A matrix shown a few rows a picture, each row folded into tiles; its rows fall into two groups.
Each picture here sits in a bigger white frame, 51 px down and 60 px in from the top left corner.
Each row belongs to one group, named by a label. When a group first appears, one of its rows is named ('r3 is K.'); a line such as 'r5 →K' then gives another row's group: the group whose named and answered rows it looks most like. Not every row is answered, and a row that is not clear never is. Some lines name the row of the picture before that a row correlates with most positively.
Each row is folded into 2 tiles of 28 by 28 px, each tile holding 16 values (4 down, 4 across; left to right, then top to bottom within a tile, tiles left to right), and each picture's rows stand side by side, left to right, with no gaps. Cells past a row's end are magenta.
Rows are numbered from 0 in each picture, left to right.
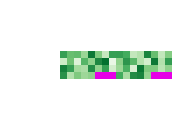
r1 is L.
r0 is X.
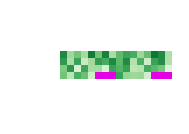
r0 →L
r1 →X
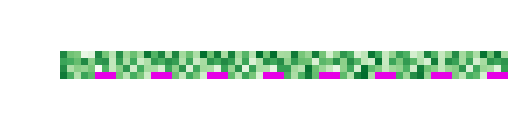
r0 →X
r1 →L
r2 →L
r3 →L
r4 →L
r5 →L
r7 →L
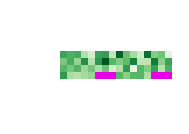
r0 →X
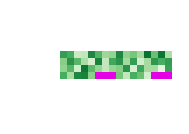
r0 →L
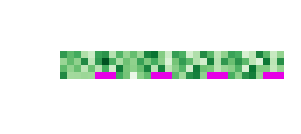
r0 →X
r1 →X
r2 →L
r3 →L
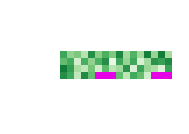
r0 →X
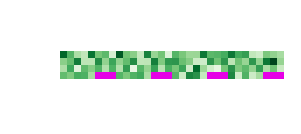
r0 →L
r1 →L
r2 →L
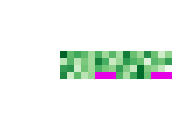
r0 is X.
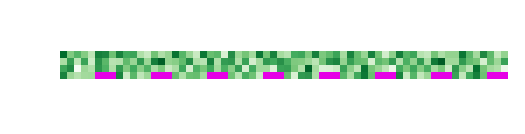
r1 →X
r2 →L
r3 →L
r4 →L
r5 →L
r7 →L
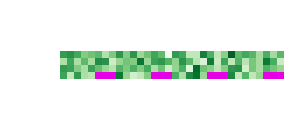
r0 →X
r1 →X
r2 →L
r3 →X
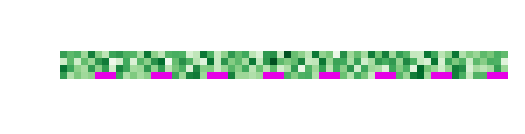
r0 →X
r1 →X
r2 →L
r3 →X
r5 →L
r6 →L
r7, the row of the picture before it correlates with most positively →3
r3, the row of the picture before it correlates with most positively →1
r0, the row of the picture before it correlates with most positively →0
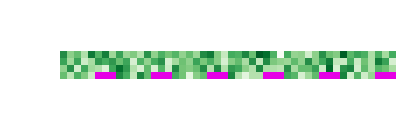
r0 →L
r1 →X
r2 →X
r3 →X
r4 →X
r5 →X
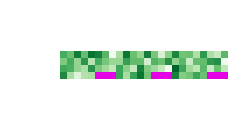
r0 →X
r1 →L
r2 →X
